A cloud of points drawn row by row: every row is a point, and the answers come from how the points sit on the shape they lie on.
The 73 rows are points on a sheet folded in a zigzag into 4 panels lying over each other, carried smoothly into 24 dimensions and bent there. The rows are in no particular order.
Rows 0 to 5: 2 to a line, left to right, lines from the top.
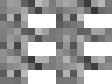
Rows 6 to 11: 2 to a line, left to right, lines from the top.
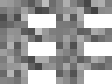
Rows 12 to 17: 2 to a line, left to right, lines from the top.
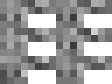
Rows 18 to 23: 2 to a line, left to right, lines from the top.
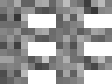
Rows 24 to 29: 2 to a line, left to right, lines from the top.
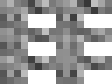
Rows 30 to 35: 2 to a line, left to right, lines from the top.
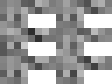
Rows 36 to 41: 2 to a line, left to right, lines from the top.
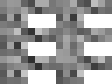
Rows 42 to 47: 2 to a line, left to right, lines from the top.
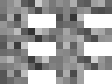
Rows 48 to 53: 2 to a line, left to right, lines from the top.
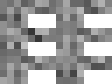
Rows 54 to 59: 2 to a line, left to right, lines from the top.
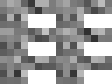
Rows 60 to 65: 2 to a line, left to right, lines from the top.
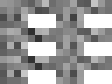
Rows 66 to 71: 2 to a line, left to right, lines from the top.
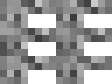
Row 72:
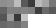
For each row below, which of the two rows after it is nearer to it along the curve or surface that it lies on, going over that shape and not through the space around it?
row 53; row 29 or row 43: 43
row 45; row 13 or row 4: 4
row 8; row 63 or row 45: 45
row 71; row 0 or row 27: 27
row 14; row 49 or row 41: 49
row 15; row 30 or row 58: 30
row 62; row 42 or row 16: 42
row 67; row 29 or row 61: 61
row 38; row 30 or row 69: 30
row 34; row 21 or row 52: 52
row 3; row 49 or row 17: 49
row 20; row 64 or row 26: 26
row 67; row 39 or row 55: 39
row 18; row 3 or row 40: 3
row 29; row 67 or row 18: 18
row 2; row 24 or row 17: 24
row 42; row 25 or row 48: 25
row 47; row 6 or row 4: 4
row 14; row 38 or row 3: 3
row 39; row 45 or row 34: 34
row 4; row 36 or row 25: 25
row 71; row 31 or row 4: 31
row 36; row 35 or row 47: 35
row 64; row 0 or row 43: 0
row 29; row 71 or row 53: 71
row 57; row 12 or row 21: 12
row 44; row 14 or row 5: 5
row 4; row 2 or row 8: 8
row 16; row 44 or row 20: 20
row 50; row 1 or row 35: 35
